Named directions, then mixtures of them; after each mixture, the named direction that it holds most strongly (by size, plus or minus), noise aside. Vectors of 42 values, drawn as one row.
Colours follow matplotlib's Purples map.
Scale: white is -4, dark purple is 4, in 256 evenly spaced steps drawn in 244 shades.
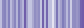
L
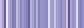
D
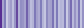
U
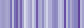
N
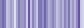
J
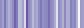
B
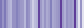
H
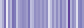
D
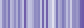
L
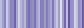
H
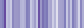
B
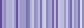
U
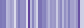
J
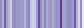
H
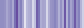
N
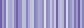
U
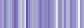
B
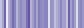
D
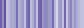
B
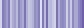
L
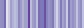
J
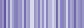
L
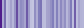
U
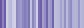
J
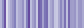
D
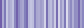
U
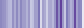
H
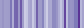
N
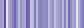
D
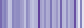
H
